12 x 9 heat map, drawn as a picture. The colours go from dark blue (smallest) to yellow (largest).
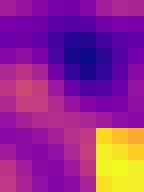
An odd patch, higher than its surroundings, sits in the bottom right. The bottom right is the ninth with the highest average. The centre is the roughest part. The top middle is the ninth with the lowest average. There are no regular stripes.
